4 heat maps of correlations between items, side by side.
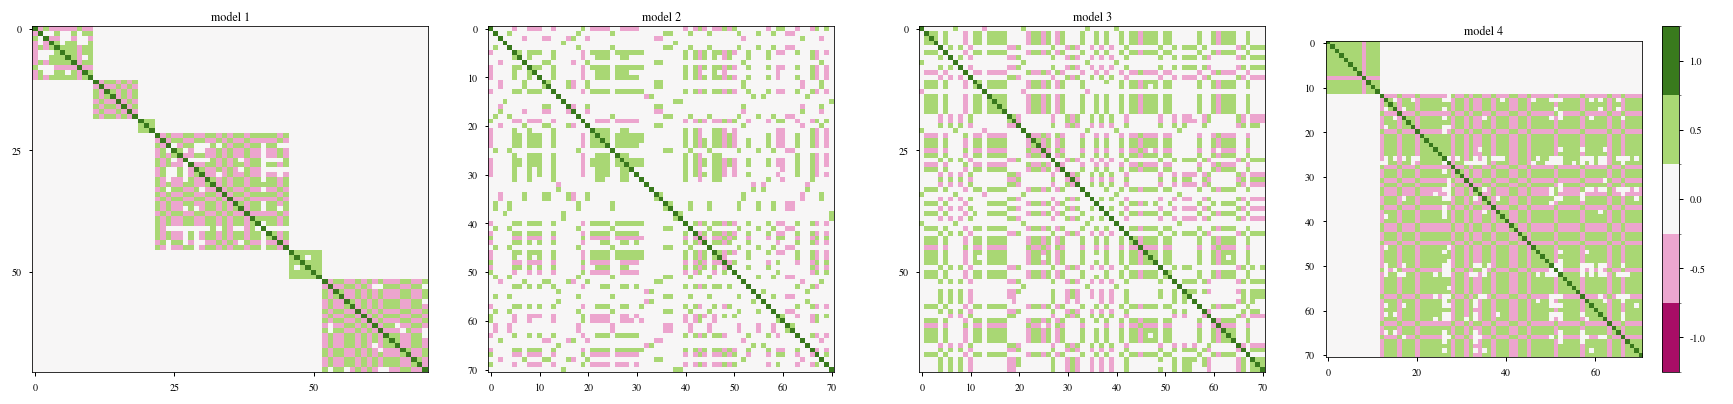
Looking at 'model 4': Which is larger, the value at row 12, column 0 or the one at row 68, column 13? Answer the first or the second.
the second
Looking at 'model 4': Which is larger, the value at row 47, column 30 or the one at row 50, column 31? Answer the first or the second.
the first
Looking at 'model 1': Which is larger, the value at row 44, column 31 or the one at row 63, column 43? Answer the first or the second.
the second
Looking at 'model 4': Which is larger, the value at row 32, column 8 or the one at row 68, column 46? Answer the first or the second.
the second
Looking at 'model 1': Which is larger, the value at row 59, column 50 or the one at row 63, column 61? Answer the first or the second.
the second
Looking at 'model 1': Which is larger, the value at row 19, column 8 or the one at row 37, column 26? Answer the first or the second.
the first
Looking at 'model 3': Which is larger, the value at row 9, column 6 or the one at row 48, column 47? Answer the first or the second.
the second
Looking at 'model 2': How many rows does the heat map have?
71
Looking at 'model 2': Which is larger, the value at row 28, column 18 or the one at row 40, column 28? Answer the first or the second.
the second
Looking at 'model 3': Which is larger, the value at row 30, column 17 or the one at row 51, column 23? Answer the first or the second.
the second
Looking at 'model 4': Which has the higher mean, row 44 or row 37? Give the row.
44
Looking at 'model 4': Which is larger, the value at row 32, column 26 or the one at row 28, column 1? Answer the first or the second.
the first
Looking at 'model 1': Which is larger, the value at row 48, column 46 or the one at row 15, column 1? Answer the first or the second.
the first
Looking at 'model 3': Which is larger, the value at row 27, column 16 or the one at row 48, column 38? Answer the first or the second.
the second
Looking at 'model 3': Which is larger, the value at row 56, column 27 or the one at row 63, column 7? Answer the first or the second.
the first
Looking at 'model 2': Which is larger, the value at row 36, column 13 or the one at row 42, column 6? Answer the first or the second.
the second
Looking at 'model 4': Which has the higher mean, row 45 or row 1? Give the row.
1
